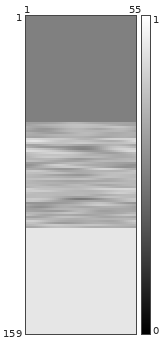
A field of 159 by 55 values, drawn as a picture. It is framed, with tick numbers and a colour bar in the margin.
The table splits into 3 rows of 1 panel. Panel 1,1: middling, flat. Panel 2,1: high, streaked across. Panel 3,1: very high, flat.
